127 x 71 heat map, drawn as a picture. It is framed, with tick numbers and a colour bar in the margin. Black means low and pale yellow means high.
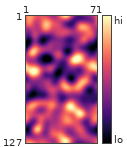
On average the colour sits 50% of the way up the scale. There are no lone odd cells. The values follow a bell shape.
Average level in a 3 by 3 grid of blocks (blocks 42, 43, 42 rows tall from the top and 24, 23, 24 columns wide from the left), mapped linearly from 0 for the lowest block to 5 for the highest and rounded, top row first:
212 / 103 / 353
